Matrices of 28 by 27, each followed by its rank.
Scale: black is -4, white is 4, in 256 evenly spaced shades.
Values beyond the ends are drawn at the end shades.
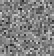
full rank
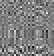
three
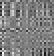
three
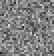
full rank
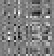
three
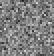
full rank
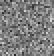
full rank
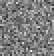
full rank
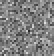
full rank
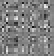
three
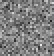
full rank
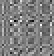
three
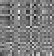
three
